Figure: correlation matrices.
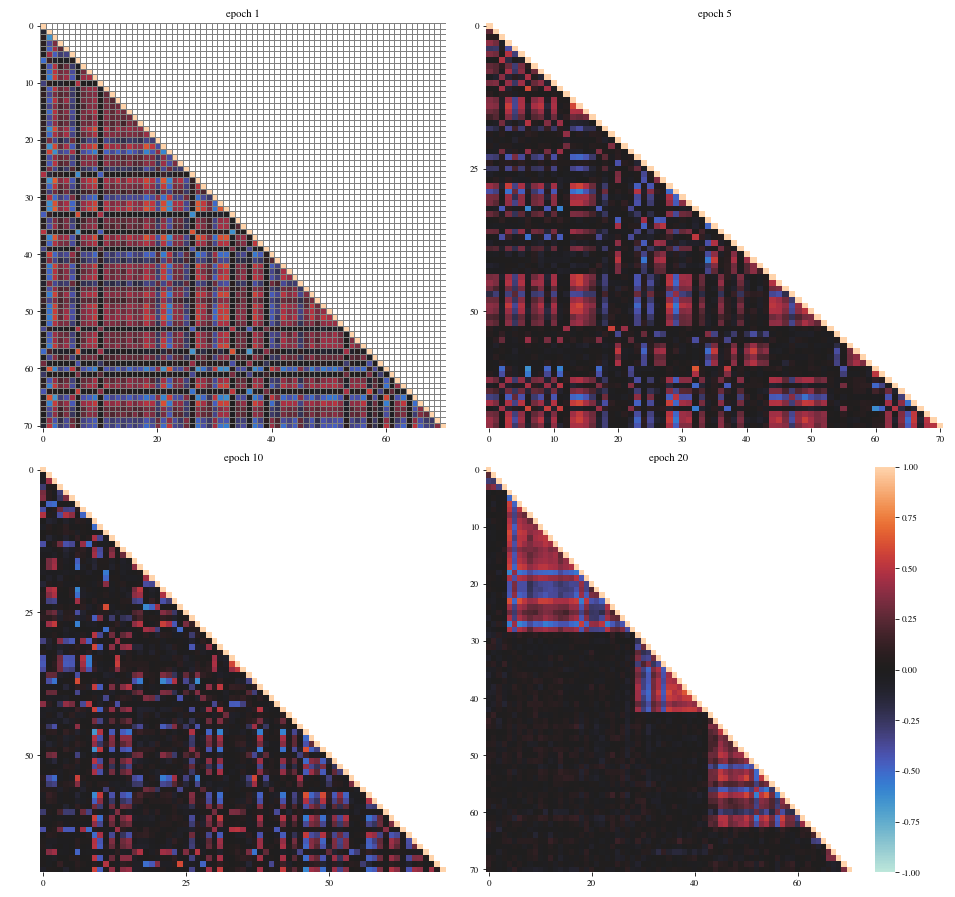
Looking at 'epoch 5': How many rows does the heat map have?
71
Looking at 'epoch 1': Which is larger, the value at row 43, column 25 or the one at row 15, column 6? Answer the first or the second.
the second
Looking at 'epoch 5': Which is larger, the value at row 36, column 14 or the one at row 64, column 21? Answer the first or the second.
the first
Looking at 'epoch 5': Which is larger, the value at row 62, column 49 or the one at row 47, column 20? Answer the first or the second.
the first
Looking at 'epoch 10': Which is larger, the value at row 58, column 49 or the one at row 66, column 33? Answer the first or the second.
the first
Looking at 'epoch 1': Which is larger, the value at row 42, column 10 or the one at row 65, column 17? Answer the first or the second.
the first
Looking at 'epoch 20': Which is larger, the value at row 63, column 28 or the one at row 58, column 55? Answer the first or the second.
the second
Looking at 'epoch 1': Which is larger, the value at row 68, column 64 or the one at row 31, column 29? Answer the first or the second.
the second
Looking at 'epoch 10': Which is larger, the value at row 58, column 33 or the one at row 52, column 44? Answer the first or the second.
the first
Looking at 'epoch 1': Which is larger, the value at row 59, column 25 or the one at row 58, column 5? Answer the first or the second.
the first
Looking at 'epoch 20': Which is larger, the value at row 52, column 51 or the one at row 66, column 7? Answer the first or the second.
the second
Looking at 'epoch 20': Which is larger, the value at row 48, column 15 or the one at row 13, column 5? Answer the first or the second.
the first
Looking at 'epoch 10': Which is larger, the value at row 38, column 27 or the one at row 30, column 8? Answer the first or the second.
the first
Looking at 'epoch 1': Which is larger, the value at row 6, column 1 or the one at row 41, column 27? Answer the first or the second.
the first
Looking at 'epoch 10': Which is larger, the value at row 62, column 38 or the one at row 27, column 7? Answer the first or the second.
the first
